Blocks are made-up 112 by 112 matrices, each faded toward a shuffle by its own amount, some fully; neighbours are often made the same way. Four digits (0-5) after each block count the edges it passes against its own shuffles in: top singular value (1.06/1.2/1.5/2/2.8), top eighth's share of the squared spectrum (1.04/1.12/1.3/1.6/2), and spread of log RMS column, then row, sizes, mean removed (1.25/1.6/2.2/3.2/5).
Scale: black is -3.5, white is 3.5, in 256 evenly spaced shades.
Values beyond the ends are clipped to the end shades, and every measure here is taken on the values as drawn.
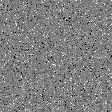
2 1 0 0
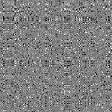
5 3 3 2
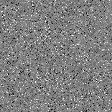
3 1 0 0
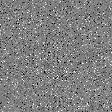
3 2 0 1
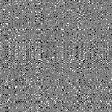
5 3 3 3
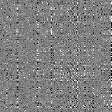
5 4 3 2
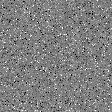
1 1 0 0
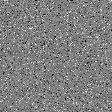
2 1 0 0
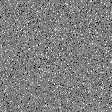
2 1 0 0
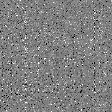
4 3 2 1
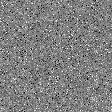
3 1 0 0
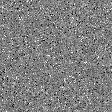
2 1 0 0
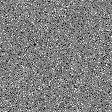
0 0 0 0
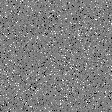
0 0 0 0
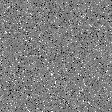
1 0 0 0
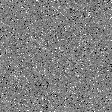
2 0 0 0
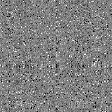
4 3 2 2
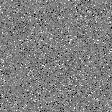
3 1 0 0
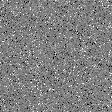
1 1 0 0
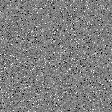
3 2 0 1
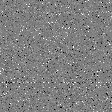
3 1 0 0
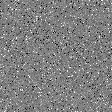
0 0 0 0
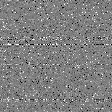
4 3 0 2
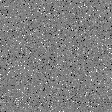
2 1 0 0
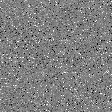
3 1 0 0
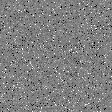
2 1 0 0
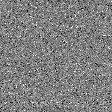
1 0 0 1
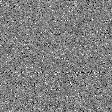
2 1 0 2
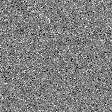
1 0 0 2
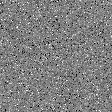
0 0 0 0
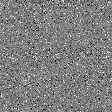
0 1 0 1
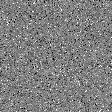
0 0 0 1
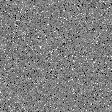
0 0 0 0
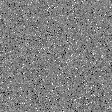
0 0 0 0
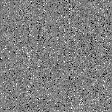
1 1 3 0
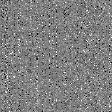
1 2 3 0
